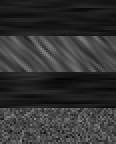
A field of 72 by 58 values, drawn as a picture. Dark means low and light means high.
The table splits into 4 rows of 1 panel. Panel 1,1: very low, streaked across, faint in contrast. Panel 2,1: low, slanting down to the right. Panel 3,1: very low, streaked across, faint in contrast. Panel 4,1: low, fine-grained.
